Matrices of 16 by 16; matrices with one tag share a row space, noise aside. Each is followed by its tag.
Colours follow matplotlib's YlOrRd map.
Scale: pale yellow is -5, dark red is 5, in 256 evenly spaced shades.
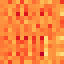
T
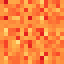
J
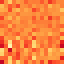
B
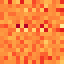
T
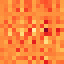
T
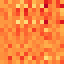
T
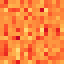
J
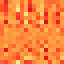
J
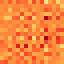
T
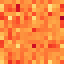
B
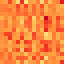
T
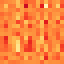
J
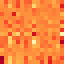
B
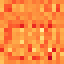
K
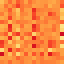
B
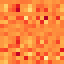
J
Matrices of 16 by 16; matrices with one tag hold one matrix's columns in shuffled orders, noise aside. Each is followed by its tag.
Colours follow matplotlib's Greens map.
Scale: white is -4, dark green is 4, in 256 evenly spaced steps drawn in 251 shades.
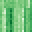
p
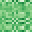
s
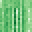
p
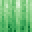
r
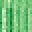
p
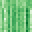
p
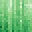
r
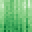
r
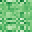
s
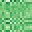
s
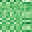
s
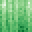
r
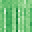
p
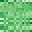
s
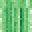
p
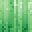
r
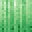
r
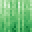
r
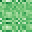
s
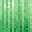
r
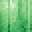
r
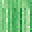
p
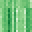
p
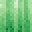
r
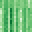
p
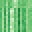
p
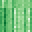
p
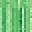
p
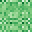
s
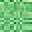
s
